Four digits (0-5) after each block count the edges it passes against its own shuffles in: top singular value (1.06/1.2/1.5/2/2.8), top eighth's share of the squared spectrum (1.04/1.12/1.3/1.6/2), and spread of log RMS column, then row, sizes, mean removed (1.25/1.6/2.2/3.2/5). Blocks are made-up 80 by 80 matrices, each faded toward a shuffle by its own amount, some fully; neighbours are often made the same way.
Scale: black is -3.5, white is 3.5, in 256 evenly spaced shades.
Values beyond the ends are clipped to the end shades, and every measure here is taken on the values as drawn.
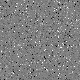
2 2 0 0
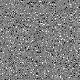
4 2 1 1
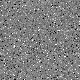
2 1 0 0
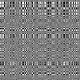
5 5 4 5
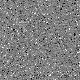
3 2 0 0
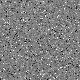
2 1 0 0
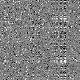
4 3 2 1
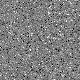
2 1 0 0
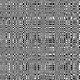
5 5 4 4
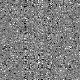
4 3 2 1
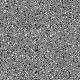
2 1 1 0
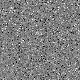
2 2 0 0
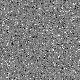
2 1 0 0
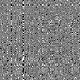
4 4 3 2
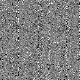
2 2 3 0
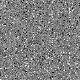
1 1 2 0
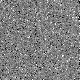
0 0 1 0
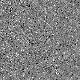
0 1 2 0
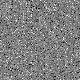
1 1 1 0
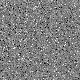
0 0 0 0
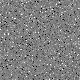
0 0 0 0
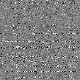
2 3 2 3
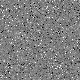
0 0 0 0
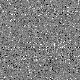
1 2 1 2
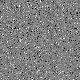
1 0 0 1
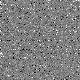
1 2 1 1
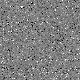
1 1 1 1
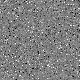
0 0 0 0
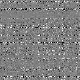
2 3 2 4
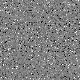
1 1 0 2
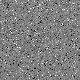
0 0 0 0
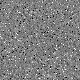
0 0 0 0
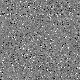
0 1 0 1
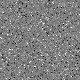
0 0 0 0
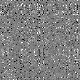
3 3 2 2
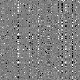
5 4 3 2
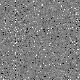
3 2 1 1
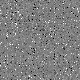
2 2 1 0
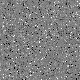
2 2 1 0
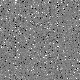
2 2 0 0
